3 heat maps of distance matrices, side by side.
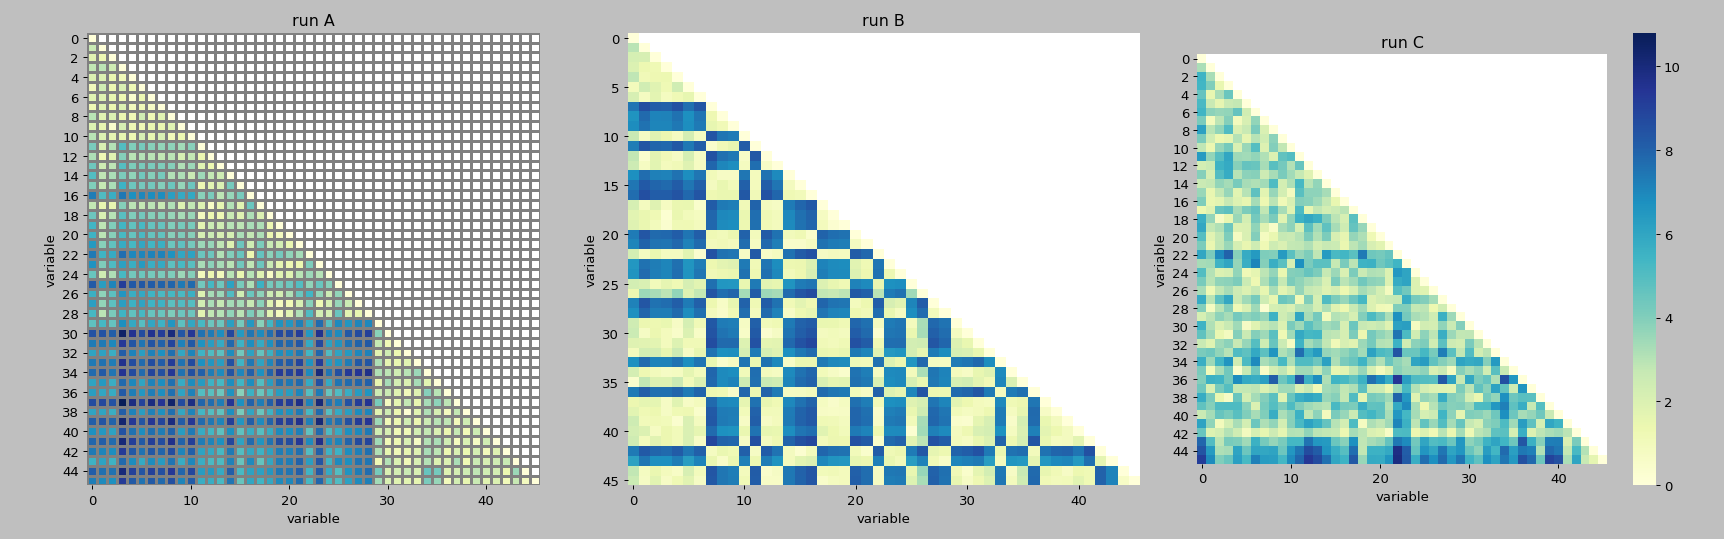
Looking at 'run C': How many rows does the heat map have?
46
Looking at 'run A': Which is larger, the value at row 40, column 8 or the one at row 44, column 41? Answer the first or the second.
the first
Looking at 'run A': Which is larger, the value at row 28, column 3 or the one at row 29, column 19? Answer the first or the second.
the second
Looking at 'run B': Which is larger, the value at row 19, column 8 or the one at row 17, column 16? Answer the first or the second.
the second
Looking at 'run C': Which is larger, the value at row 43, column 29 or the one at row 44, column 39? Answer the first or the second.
the second
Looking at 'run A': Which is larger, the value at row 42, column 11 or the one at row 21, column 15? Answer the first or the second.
the first
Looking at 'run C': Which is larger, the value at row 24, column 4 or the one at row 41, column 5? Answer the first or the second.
the first
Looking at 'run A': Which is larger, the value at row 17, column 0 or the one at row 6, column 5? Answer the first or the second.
the first
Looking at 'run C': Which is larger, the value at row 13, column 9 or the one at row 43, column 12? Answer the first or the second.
the second
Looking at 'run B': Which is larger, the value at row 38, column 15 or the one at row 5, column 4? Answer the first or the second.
the first
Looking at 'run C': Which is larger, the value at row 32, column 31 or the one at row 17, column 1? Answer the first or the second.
the first
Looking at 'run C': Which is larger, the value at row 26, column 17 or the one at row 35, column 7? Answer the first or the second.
the first
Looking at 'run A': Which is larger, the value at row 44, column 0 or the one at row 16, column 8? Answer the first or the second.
the first
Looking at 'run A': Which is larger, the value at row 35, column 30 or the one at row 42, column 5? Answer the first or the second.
the second
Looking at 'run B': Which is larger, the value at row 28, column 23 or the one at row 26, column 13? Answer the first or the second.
the second
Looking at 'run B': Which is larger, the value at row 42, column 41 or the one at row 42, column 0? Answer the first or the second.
the first
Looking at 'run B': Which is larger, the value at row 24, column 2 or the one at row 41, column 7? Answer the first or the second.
the second
